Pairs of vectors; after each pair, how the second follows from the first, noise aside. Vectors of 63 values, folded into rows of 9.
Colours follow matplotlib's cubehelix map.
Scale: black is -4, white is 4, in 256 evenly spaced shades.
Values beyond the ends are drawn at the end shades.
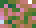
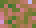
shrunk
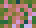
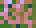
reversed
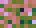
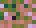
reversed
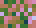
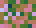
reversed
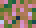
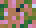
reversed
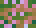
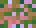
reversed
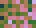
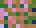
reversed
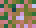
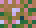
reversed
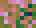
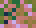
reversed
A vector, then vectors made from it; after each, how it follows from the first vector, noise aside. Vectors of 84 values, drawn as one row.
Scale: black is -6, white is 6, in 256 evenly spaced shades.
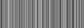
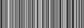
scaled up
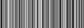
scaled up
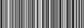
scaled up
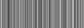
negated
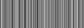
wrapped around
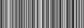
scaled up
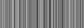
wrapped around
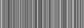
negated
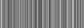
negated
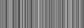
wrapped around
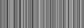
wrapped around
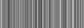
negated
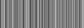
wrapped around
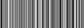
scaled up
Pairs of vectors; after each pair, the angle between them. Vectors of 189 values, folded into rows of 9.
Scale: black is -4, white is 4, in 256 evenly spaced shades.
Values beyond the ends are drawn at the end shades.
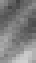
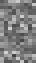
orthogonal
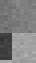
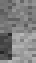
nearly parallel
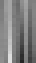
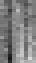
nearly opposite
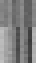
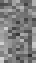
partly aligned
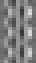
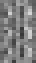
nearly parallel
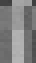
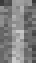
nearly parallel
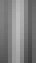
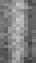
nearly parallel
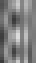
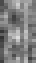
nearly parallel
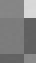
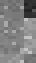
nearly opposite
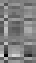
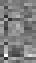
nearly opposite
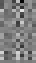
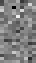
partly aligned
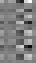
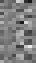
nearly opposite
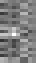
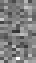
orthogonal
